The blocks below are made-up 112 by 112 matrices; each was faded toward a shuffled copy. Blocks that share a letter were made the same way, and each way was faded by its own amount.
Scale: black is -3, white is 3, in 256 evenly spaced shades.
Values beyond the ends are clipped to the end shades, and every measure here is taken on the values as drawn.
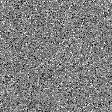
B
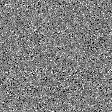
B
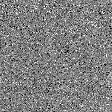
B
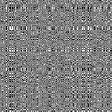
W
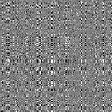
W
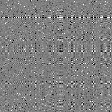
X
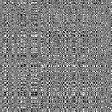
W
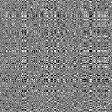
W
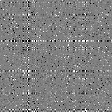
X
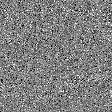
B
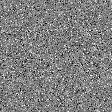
B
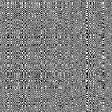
W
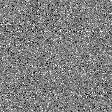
B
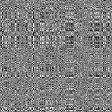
W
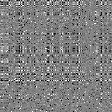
X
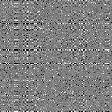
X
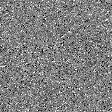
B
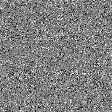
B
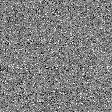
B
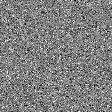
B
